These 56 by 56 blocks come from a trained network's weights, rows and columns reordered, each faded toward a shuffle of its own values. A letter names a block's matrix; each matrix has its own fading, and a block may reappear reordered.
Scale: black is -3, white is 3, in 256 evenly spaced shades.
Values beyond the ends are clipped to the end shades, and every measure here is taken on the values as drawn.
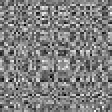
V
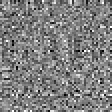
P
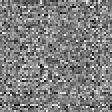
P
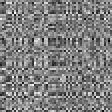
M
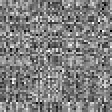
V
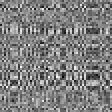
M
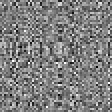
V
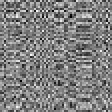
V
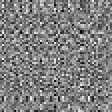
V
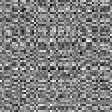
V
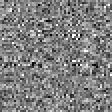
P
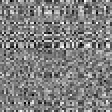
M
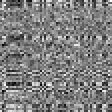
M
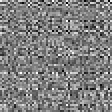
M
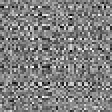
M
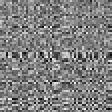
M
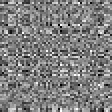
M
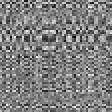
M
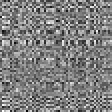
M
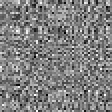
V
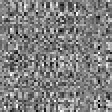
V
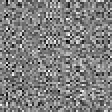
V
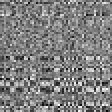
M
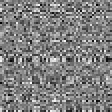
M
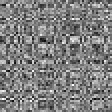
V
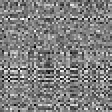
M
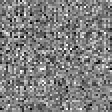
P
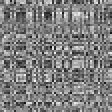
M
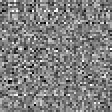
P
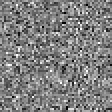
P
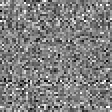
P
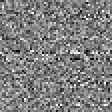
P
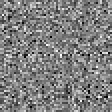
P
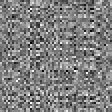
V
